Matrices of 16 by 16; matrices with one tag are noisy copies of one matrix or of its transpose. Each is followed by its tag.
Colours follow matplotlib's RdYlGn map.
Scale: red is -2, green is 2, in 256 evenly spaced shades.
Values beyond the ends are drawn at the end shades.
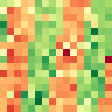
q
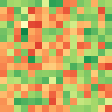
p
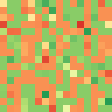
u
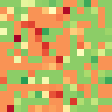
p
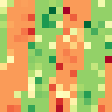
q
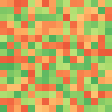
u
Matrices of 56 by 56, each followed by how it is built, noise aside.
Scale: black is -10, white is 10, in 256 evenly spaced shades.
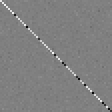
diagonal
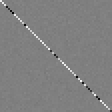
diagonal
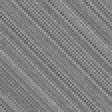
Toeplitz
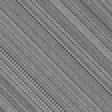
Toeplitz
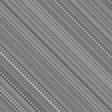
Toeplitz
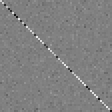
diagonal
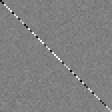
diagonal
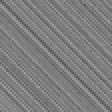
Toeplitz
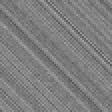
Toeplitz
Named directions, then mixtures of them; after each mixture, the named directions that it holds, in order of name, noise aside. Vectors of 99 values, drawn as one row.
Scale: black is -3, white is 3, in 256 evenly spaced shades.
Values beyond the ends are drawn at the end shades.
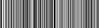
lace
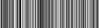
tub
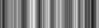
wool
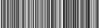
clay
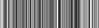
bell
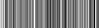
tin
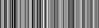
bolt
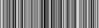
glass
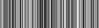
bolt, glass, tub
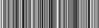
bell, clay, lace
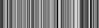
bell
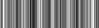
glass, wool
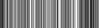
bell, wool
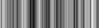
wool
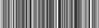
bell, bolt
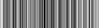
bell, glass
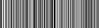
lace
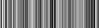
lace, tin, wool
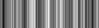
wool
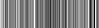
tin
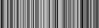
bell, clay, glass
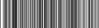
bell, bolt, glass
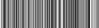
bell, clay
